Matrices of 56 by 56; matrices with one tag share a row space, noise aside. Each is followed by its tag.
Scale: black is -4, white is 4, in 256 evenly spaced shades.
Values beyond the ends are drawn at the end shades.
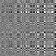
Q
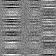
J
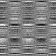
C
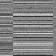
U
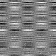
C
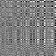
Q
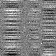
J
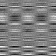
C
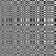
Q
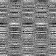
C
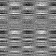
C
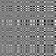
Q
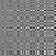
Q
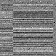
U
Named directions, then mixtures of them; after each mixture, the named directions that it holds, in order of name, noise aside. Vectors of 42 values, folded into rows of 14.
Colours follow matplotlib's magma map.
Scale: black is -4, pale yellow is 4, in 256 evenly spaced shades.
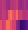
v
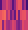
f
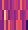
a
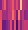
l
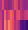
a, v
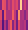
a, l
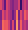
l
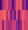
f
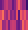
a, f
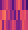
f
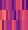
f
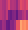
v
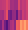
v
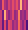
a, l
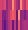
f, l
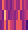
a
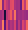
a, f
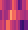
f, v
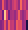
a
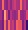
a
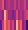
a, l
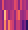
a, v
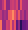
l, v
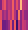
l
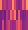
f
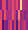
a, l
